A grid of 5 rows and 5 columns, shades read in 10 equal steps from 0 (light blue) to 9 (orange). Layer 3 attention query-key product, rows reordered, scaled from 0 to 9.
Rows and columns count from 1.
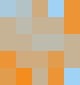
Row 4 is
8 5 5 7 4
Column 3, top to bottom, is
5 4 3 5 4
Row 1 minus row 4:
-7 -3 0 -7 4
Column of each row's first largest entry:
5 5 1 1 2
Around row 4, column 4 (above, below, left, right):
3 8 5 4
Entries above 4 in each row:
2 1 0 4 3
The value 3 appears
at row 2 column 2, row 3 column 3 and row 3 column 4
